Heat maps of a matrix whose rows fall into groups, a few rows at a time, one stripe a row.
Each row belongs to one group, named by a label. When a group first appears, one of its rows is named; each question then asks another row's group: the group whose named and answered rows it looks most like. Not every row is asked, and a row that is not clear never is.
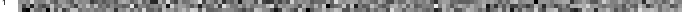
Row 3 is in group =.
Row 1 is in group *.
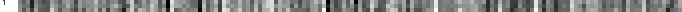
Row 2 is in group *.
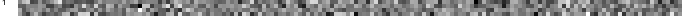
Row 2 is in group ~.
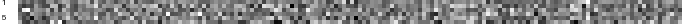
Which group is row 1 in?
*
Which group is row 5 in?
*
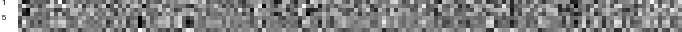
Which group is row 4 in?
=
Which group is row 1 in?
=
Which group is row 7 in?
~
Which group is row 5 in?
~
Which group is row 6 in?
~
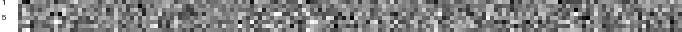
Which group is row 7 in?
*
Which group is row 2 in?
~
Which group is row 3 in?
~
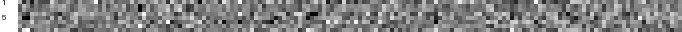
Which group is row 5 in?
=
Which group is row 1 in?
*
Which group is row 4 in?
=
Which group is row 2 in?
~
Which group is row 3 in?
~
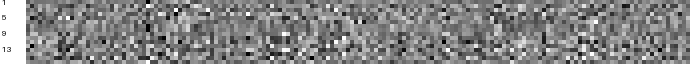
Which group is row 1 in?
~
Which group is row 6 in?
*
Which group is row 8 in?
~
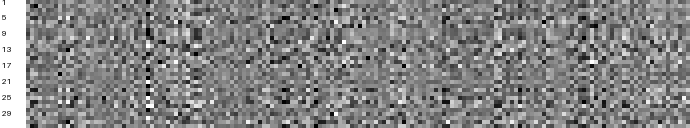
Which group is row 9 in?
~
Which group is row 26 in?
=
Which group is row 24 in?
~
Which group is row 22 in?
~
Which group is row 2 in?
=
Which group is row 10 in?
~
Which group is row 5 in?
=
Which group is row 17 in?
*
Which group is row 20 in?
~
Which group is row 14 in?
~
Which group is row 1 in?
~
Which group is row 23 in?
=
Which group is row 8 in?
~
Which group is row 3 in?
*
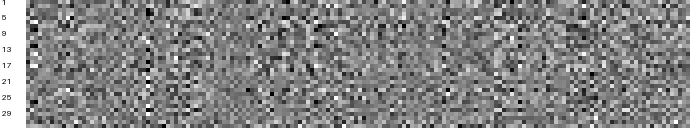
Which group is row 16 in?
~
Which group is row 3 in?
~
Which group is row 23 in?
=
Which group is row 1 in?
=
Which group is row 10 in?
~
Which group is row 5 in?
=
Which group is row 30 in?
*
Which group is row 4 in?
~
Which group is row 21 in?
~
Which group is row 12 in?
=
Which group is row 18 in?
~
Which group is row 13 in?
~
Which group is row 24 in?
~
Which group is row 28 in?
~
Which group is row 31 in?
*
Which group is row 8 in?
=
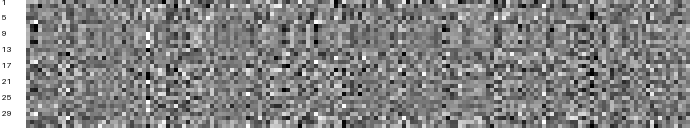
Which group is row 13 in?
~
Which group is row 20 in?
~
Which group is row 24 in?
*
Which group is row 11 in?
=
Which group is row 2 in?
*
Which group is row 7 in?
=
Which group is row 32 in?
*
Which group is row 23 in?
=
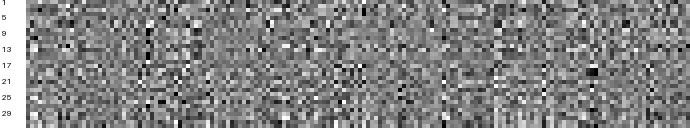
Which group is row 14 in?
~
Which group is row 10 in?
=
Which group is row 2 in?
=
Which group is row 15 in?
~
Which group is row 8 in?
~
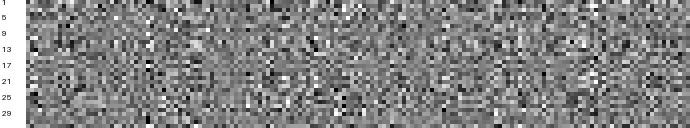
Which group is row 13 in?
=
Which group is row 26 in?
=
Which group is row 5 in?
=
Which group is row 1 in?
~
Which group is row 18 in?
~
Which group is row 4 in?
*
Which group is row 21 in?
*
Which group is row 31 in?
~
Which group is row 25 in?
*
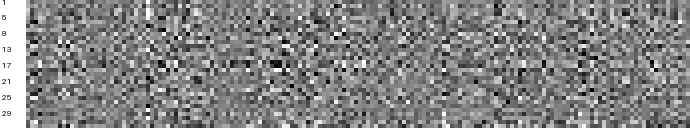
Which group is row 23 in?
*
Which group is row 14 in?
=
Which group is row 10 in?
*
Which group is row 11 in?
=
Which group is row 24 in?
=
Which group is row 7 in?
~
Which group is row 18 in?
*
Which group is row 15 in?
*
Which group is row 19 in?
=
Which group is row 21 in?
~
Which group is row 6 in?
=
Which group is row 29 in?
*
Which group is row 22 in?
~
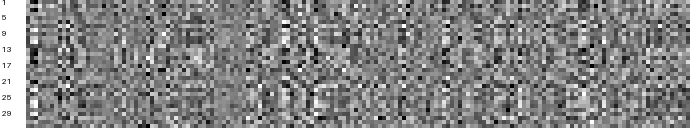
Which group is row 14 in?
=
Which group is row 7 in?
=
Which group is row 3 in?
=
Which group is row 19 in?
~
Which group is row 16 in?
=
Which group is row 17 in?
*
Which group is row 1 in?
=
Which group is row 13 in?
=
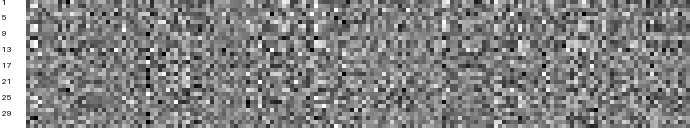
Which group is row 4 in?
~
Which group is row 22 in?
~
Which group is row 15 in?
~
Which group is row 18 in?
~
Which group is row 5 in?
*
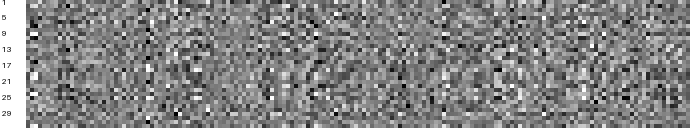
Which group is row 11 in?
~
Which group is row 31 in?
~
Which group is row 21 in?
~
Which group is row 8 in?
~
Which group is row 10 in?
=
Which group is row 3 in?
~
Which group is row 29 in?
*
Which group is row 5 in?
*
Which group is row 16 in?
=
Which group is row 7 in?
=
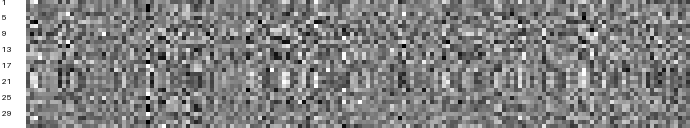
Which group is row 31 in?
~
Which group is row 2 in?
~
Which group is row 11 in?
=
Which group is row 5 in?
~
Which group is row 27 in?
~
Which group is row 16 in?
*
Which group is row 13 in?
~
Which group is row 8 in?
*
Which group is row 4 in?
=
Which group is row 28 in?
~
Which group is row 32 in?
*
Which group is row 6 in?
=
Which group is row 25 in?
~
